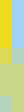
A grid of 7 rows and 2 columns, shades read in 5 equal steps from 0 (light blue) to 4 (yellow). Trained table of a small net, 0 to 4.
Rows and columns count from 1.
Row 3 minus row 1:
0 0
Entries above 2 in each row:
1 1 1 1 0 0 0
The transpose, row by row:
4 4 4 3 2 2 1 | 0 0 0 1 2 2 2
